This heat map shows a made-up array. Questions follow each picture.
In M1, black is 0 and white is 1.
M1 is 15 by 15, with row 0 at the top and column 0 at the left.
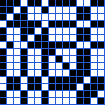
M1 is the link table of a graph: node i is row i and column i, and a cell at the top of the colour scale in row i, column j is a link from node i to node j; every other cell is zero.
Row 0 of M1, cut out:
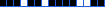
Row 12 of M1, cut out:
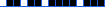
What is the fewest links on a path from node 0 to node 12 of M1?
1
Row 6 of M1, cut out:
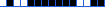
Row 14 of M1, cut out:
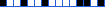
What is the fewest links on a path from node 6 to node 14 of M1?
2
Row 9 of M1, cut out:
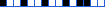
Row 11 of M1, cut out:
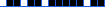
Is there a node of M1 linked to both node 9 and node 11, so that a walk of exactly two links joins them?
no
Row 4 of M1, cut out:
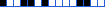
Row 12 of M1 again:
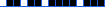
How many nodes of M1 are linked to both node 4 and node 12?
0
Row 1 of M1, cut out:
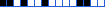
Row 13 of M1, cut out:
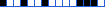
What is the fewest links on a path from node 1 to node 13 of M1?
1
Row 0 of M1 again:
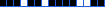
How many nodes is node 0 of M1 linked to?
4
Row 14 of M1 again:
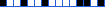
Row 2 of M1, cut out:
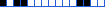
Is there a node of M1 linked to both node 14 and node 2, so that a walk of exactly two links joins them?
yes
